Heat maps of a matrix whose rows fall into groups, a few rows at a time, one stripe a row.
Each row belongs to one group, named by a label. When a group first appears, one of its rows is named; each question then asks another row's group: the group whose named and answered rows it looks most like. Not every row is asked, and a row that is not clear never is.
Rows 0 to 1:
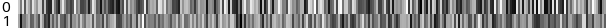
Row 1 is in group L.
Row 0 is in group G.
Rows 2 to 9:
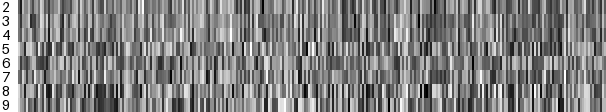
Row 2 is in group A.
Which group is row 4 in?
A
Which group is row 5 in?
G
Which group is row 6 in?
L
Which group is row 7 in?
A
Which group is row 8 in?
G
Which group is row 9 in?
G
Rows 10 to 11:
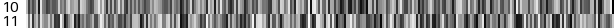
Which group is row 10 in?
L
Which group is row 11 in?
G
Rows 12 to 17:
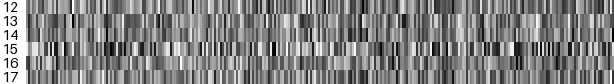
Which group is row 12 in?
A
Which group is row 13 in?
L
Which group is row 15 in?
G
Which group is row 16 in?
A
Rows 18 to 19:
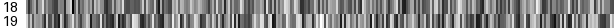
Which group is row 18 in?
L
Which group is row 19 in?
G
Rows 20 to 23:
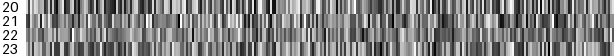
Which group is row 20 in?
G
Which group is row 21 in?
A
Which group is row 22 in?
A
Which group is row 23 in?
G
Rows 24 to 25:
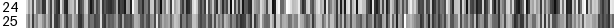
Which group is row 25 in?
G
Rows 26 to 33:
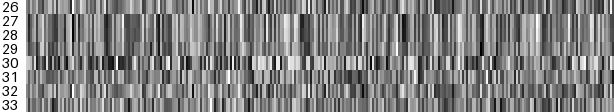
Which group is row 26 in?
A
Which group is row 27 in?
L
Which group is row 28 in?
L
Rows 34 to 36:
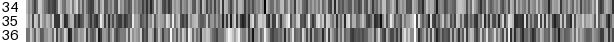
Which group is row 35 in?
G
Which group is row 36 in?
A
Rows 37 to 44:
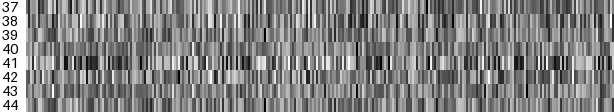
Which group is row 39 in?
L
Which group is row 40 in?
G
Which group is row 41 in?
G
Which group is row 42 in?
A
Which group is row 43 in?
G
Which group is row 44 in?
L
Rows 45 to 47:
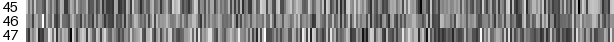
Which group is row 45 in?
G
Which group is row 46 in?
G
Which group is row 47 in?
A
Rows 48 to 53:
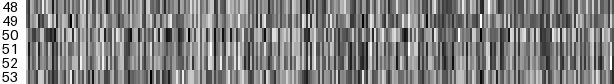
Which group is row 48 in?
A
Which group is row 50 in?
L
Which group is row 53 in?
L
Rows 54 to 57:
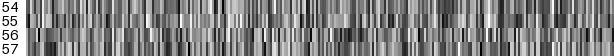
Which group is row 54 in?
A
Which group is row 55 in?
A
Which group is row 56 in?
L
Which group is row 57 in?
L
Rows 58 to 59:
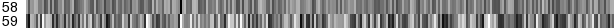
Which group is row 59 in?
A
